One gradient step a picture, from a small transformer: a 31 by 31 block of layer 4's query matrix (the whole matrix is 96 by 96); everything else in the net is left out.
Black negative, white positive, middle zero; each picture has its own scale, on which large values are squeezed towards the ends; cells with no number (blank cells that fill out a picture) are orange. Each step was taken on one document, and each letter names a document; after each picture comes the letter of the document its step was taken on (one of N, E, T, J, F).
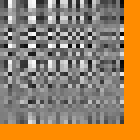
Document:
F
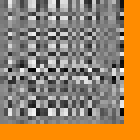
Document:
F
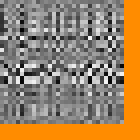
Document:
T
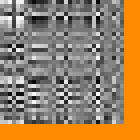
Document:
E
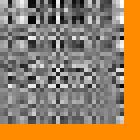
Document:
F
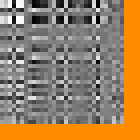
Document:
E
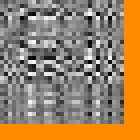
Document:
T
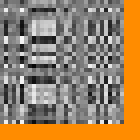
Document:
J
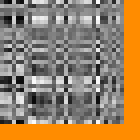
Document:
E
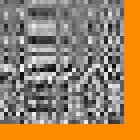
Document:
J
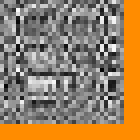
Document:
J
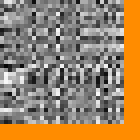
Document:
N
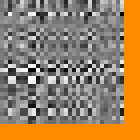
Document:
F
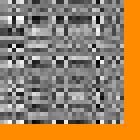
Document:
E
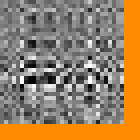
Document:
T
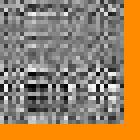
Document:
J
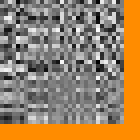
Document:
N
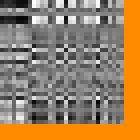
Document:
E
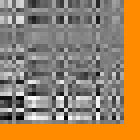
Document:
E
